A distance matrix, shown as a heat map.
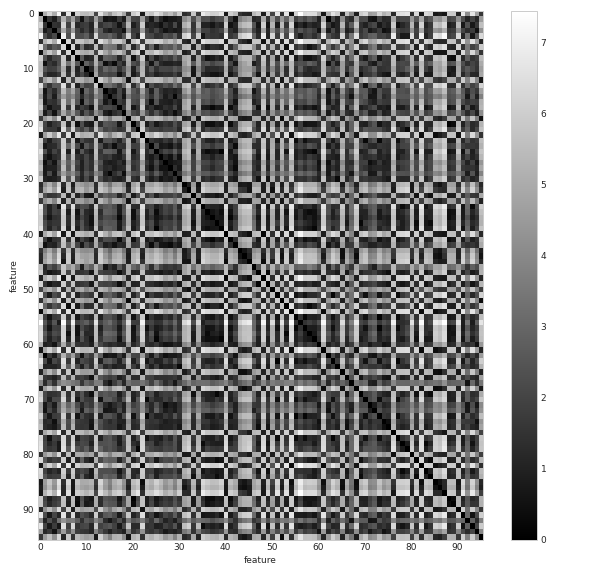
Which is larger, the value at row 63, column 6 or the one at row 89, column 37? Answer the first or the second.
the first
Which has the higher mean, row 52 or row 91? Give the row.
52
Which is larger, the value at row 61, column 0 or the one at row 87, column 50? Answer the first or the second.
the second
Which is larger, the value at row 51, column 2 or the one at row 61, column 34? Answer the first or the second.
the second
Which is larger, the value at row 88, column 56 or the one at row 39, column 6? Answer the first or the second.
the first
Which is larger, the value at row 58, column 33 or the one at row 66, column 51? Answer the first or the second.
the second
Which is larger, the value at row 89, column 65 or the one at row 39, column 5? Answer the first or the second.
the second
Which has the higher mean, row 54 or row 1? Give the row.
54
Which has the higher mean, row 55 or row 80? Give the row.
80
